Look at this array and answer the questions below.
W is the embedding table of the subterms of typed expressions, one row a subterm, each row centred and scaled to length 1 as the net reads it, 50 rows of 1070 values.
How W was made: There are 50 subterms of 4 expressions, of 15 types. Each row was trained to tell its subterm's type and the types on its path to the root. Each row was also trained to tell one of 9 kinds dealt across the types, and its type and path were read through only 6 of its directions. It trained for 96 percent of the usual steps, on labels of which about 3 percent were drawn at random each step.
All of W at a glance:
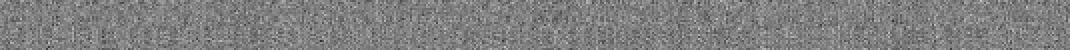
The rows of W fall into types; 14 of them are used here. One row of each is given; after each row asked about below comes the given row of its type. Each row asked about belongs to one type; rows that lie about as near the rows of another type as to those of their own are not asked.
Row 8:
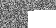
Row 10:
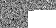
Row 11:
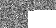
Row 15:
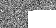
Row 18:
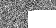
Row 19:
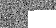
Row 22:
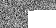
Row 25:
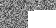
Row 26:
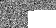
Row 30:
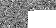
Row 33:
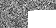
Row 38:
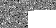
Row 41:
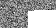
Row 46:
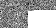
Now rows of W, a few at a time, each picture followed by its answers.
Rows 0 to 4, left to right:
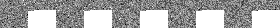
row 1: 18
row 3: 18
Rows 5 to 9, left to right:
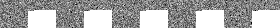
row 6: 10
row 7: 30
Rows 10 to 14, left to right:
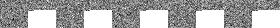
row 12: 22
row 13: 30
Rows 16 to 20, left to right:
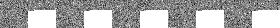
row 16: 19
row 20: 18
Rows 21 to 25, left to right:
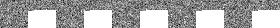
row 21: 10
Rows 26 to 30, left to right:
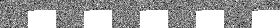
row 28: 25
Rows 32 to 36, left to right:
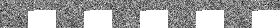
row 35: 25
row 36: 30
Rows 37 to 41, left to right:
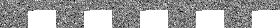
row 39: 15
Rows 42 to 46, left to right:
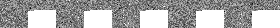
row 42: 33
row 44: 22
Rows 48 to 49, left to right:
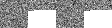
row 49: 33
